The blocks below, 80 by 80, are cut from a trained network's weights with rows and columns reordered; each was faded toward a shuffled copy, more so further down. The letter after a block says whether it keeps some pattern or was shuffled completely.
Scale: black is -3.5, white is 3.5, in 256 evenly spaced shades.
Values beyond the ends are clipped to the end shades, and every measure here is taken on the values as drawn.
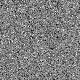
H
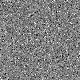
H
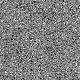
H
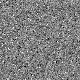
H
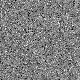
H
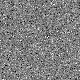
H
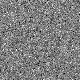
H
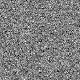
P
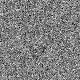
H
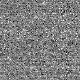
P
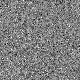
H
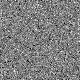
H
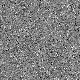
H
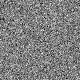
H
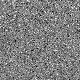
H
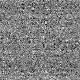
P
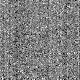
P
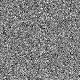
P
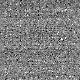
P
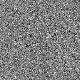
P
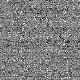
P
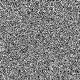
P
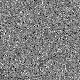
H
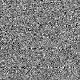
P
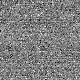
P
